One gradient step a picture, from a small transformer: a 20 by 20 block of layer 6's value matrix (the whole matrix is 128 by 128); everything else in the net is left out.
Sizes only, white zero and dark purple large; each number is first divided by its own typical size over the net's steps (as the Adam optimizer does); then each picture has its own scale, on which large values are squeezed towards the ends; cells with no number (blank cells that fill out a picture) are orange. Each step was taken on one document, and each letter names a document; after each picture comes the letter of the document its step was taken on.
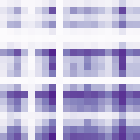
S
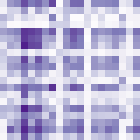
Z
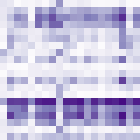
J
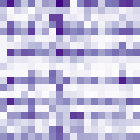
J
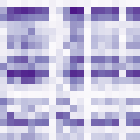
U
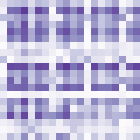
Z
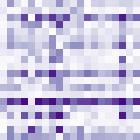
J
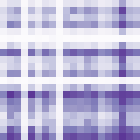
S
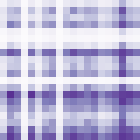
S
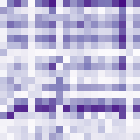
J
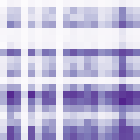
S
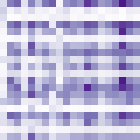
S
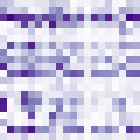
U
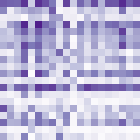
Z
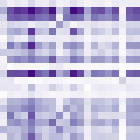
U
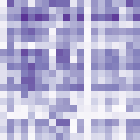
Z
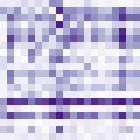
J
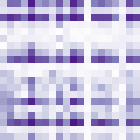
U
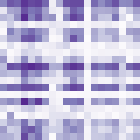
Z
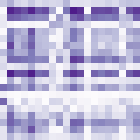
U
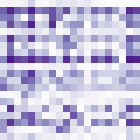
U
